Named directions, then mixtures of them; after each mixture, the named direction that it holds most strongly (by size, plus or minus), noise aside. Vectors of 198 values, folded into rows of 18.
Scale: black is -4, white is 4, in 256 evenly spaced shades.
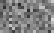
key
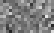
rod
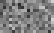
key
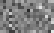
key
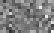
rod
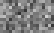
rod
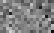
rod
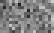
key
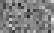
key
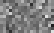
rod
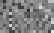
key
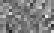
rod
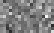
rod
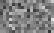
key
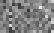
key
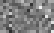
rod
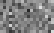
key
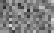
key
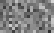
key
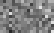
rod
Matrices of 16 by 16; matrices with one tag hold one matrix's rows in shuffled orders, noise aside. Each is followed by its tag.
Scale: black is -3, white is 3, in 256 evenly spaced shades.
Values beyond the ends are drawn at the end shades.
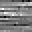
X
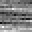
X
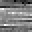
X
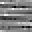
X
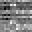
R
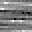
X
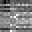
R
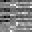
R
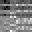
R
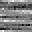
X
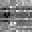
R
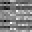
R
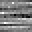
X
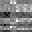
R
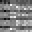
R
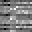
R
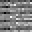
R
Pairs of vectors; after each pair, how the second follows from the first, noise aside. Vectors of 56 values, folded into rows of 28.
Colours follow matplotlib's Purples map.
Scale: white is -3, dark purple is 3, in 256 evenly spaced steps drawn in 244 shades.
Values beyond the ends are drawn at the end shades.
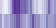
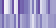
sign-scrambled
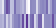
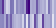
negated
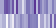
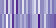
sign-scrambled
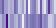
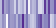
sign-scrambled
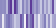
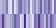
negated
